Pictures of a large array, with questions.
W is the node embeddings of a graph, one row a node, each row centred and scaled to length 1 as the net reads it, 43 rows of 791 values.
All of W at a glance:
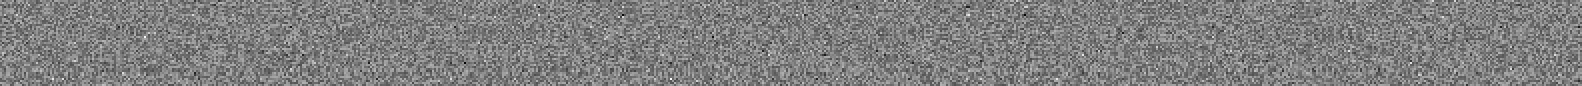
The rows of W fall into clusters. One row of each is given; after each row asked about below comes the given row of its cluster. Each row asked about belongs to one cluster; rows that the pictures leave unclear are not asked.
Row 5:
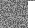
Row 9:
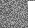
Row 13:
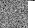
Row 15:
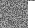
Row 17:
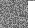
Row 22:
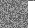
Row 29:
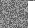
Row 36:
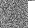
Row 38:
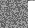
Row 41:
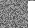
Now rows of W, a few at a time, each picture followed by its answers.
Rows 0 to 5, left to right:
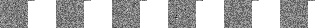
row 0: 36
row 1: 38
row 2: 9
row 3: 41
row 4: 38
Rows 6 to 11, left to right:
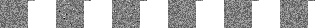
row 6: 38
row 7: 41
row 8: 22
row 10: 29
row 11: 22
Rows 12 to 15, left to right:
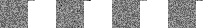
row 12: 38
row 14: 17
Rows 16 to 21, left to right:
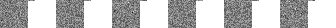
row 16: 15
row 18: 13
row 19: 17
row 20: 29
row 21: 41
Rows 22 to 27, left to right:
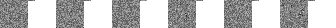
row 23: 5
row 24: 38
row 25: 22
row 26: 9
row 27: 22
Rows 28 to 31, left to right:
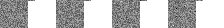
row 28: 5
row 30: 5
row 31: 15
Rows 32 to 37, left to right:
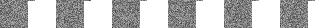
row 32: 9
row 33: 13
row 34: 5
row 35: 5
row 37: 36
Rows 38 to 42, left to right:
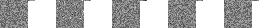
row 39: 15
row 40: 13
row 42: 29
